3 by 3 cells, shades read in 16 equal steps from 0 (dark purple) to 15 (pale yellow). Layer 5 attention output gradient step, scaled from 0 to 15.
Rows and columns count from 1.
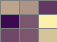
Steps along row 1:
down down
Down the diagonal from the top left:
10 5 12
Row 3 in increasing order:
4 5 12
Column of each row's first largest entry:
1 3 3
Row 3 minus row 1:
-6 -4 9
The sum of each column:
14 19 30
